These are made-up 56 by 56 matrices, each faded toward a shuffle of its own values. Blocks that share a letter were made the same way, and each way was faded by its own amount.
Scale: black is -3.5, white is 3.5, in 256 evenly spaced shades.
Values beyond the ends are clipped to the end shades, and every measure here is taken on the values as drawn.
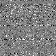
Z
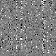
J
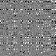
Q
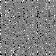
J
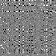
Q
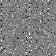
J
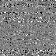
Z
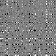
Q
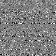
Z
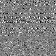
Z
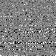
Z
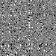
J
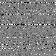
Z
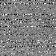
Z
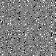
J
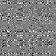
Q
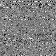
Z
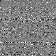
Z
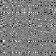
Q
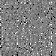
J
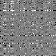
Q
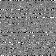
Z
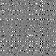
Q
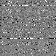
Z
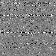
Z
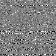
Z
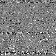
Z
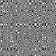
Q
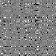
Q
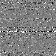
Z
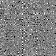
J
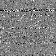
Z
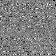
Z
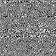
Z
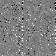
J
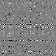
Q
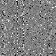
J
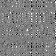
Q
